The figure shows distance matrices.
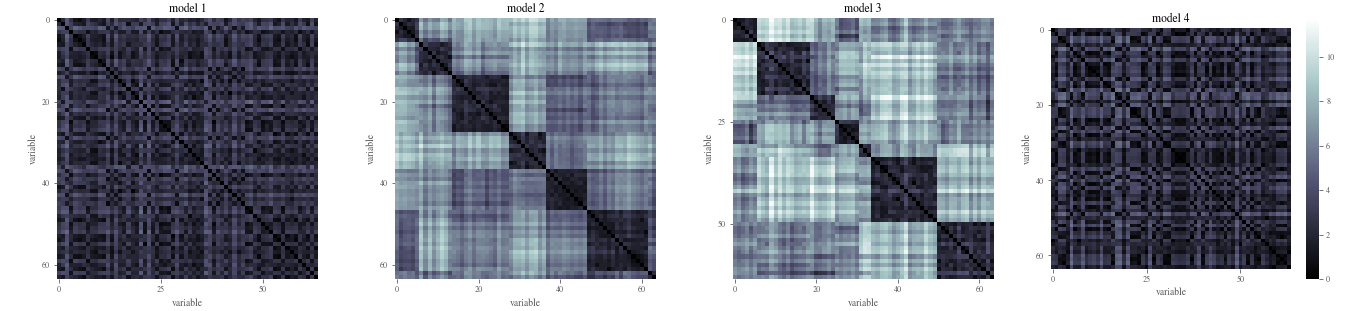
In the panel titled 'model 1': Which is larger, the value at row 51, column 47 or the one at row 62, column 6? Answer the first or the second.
the second
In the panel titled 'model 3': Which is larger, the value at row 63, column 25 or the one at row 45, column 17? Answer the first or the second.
the second
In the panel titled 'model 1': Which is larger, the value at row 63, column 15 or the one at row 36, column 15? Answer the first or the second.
the second
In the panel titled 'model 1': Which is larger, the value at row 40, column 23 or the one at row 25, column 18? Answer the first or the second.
the first
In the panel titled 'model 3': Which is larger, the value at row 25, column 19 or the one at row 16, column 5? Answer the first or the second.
the second
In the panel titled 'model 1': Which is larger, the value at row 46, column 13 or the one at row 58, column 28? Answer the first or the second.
the first
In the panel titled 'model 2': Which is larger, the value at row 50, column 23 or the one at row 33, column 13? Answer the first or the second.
the second
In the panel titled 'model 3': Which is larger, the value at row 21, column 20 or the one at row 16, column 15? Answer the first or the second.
the first
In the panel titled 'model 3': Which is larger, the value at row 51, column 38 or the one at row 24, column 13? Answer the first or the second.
the first
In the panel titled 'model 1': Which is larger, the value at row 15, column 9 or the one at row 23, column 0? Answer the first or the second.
the second
